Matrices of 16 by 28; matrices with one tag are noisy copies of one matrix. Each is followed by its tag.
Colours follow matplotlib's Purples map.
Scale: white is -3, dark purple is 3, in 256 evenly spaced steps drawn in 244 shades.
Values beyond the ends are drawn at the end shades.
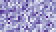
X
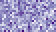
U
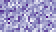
X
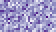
X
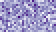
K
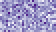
K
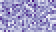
K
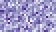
X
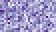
X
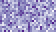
U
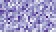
X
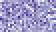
K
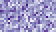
X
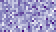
U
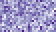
U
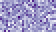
K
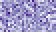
K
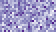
U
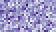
X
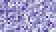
X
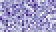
K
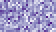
X
